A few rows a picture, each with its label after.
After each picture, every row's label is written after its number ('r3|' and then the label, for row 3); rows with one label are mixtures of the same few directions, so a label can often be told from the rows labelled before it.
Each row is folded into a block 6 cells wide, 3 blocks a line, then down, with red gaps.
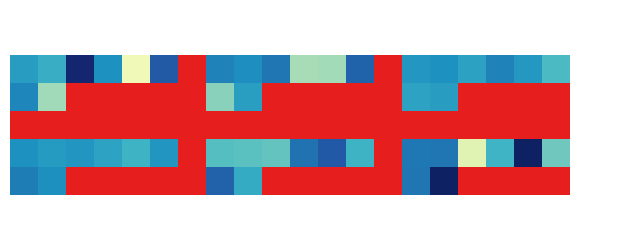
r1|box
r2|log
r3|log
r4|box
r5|log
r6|box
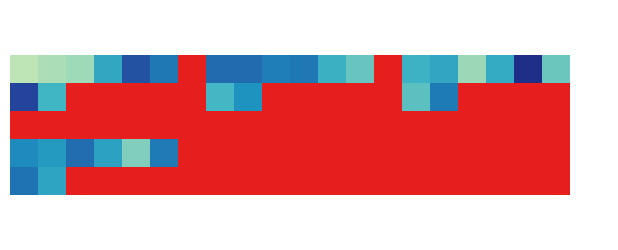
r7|log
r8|log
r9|box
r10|box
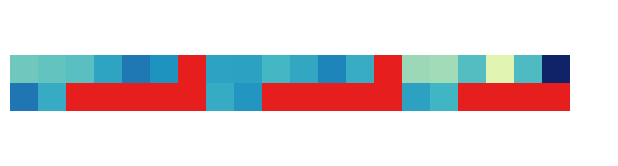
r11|log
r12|box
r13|log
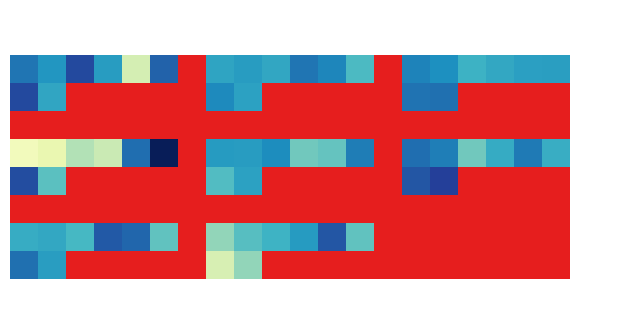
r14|box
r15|log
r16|box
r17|log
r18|log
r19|box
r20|log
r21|box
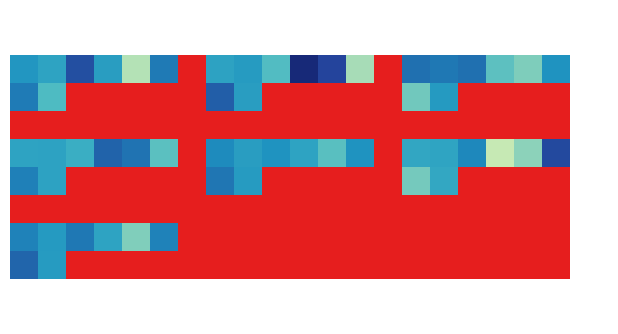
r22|box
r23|log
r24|log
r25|log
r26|box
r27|log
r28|box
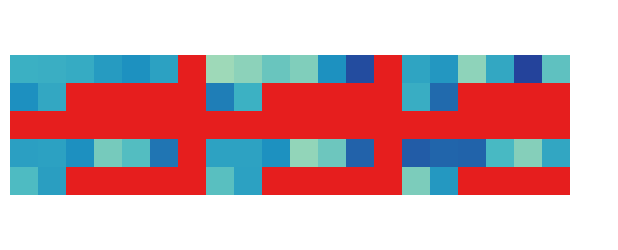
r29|log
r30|log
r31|box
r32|log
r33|log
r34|log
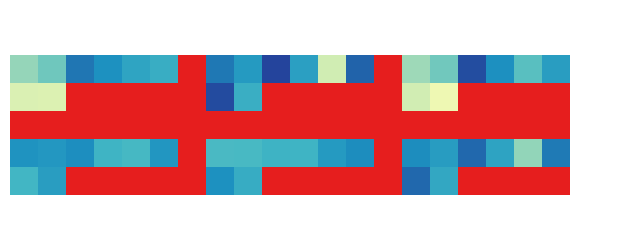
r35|box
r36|box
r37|box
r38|log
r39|log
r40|box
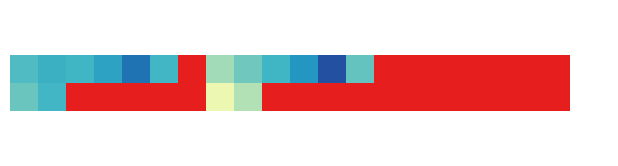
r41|box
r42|box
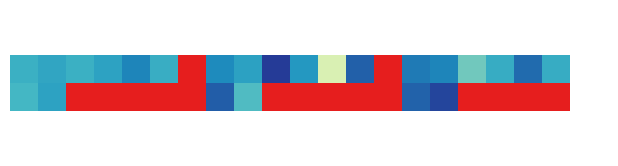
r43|box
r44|box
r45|box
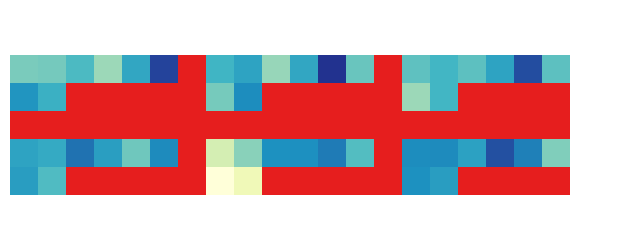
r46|log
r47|box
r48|box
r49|box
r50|box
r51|log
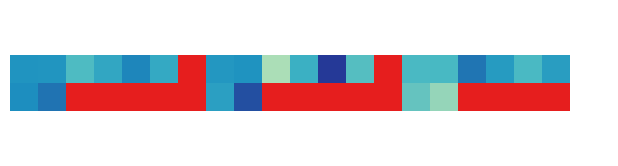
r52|box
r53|box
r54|box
